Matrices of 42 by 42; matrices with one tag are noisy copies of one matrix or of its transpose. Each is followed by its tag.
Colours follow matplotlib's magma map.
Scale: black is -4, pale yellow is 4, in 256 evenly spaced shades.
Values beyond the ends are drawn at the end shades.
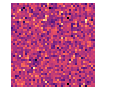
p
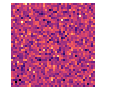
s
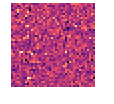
p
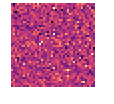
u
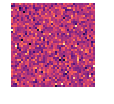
u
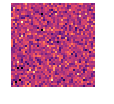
s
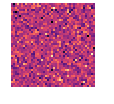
u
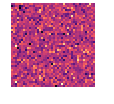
u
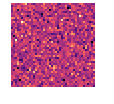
s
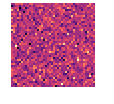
u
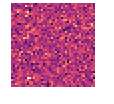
p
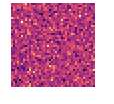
s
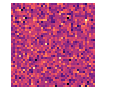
p
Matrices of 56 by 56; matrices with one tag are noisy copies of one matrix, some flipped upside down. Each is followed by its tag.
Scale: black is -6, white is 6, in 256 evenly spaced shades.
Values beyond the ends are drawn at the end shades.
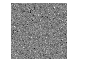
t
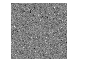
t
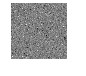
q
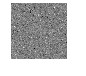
t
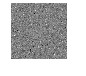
t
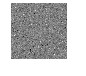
t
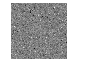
t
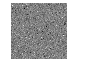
q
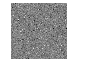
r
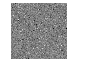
r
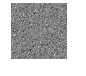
t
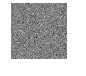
r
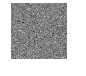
r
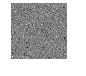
q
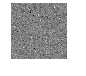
t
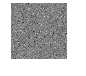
r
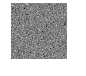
q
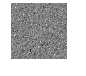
t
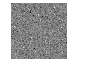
t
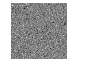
q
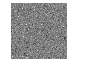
q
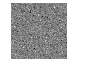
t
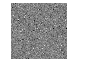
r
